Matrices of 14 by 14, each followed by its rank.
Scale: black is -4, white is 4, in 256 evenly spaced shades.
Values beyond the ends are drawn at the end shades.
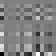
one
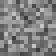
full rank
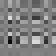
one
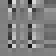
one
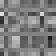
two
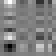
one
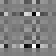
one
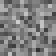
full rank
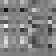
two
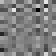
two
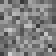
full rank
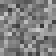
full rank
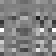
two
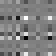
one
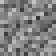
full rank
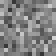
full rank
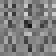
two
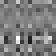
two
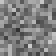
full rank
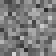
full rank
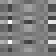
one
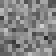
full rank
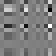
one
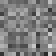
two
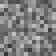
full rank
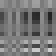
one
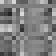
two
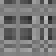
one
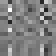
two
